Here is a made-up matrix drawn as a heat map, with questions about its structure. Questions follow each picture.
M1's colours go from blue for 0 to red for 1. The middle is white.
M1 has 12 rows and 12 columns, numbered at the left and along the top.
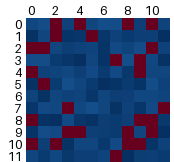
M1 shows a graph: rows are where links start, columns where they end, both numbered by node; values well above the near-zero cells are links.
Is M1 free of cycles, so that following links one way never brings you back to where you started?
no
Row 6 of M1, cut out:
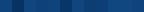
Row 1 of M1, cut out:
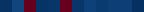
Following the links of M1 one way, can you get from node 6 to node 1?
no
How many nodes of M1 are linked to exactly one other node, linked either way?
2
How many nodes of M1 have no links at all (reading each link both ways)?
1
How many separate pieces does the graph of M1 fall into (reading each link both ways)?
2
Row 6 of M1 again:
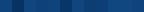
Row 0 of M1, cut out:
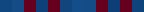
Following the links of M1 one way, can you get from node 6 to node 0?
no
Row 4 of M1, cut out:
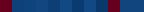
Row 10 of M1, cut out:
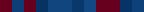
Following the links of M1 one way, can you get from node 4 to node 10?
yes
